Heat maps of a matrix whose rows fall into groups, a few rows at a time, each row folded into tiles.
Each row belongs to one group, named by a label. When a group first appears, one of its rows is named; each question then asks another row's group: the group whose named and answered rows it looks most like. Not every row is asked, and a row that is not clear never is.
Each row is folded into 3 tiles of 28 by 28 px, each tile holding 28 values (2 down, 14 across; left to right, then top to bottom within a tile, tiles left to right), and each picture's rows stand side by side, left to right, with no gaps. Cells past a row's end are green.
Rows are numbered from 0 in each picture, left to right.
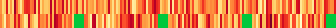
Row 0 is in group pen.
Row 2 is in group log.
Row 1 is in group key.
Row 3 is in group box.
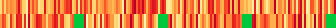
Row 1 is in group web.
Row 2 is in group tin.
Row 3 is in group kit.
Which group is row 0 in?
log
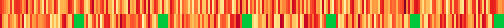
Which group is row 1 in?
key
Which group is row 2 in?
kit
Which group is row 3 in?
pen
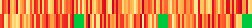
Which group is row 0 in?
key
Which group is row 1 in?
log
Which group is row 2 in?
key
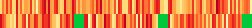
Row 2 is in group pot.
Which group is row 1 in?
key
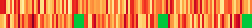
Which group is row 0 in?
box
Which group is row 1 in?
kit
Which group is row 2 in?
kit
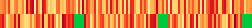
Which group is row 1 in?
kit
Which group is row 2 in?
tin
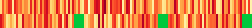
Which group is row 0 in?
tin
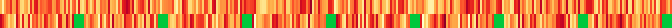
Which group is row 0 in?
tin
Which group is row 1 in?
tin
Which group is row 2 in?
box
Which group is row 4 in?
log
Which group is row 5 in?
pot
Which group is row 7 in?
box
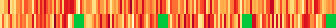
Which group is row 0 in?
key
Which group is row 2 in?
log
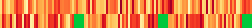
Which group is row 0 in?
log
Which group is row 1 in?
kit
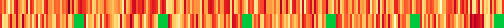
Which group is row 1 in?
web
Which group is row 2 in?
tin
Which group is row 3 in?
pen
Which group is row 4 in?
kit
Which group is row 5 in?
pen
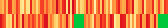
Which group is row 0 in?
tin
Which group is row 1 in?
log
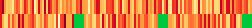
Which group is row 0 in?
pot
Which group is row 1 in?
pen
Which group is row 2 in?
key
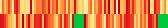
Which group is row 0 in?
tin
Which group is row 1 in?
tin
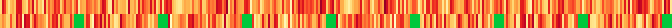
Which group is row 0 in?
log
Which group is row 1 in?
log
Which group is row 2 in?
pot
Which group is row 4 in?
pot
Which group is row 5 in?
log
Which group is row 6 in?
log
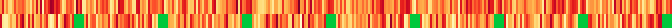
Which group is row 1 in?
key
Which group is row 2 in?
box
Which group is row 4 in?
key
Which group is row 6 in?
web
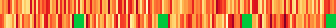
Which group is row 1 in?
key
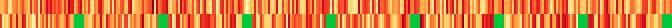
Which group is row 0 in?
web
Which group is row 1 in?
box
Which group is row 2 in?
key
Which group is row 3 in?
key
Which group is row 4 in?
kit
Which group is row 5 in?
kit
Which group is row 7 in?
log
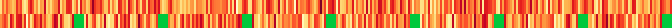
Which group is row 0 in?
log
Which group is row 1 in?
key
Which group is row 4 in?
tin
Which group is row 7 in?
box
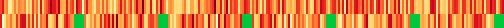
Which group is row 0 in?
web
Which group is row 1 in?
web
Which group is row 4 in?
pen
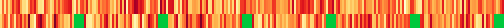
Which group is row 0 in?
log
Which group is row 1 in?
web
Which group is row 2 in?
box
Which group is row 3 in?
web
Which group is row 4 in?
pot
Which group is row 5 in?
kit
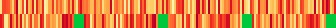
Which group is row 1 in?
kit
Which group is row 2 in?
pen
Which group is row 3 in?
pen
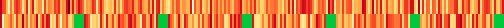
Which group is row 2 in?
kit
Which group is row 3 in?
web
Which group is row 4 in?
pen
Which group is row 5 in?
log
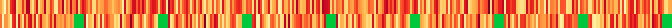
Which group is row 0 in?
pen
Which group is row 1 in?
web
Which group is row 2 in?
box
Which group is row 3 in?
key
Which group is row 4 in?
web
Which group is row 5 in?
box
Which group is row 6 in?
kit
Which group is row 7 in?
tin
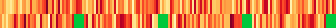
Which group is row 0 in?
pot
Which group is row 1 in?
key
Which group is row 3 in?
pen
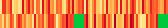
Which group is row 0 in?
kit
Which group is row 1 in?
kit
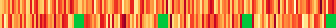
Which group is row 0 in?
key
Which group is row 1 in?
log
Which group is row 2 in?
tin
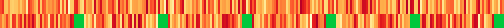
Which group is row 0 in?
pot
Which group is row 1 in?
pen
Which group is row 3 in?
pot
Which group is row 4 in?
pen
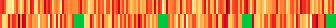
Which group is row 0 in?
pot
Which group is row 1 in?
pen
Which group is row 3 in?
pot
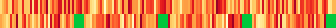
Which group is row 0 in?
web
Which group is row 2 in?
pot
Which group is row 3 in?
tin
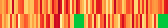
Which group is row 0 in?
web
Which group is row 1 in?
log
